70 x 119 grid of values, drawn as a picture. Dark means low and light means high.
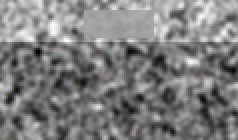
No lone cell stands out from its neighbours. The texture is blotchy. Overall the values sit about 50% of the way up the scale. The histogram is bell-shaped. A horizontal seam about 30% of the way down splits the table, and the top part is higher. In the top middle lies a patch that is calmer than the rest. The top middle is the smoothest part.
